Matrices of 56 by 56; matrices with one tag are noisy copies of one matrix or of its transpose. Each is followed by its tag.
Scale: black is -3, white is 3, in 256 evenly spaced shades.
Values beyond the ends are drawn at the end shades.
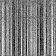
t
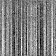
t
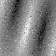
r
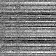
t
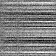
t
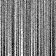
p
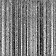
t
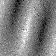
r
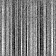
t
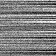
p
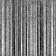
t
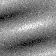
r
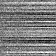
t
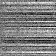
t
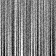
p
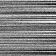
p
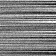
p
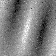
r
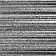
p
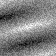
r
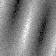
r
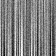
p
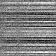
t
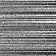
p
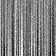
p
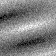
r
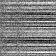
t
